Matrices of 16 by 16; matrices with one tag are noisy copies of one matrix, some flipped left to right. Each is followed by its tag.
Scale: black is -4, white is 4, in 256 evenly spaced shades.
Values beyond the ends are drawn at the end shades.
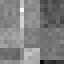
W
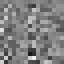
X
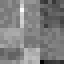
W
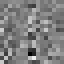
X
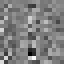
X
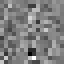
X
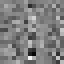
X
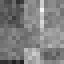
W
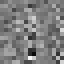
X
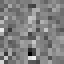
X
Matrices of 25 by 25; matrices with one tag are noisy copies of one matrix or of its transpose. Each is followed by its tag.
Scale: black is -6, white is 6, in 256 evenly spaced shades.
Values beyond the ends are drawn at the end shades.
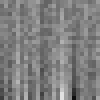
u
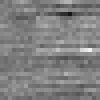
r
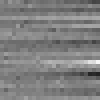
u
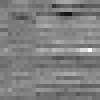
r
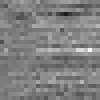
r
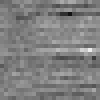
r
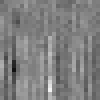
r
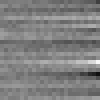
u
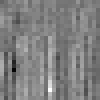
r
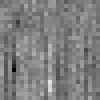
r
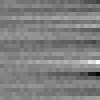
u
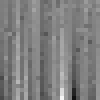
u
